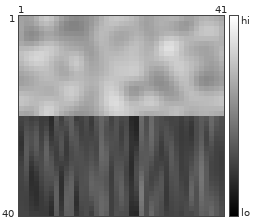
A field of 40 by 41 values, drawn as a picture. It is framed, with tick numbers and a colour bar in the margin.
The table splits into 2 rows of 1 panel. Panel 1,1: high, blotchy. Panel 2,1: low, streaked downward.
